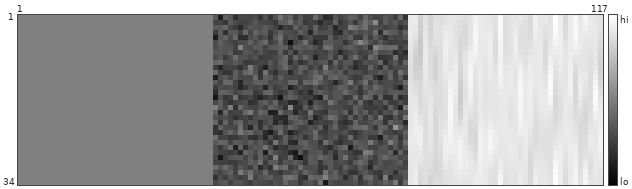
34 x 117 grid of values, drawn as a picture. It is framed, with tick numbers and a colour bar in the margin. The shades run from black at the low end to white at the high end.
The table splits into one row of 3 panels. Panel 1,1: middling, flat. Panel 1,2: low, fine-grained. Panel 1,3: very high, streaked downward, faint in contrast.
